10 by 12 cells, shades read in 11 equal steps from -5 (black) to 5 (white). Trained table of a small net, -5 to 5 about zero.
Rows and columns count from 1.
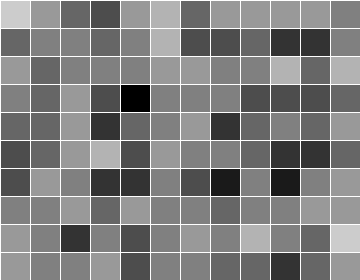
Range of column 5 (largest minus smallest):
6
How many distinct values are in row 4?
5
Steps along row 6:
up up up down up down same down down same up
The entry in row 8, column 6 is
0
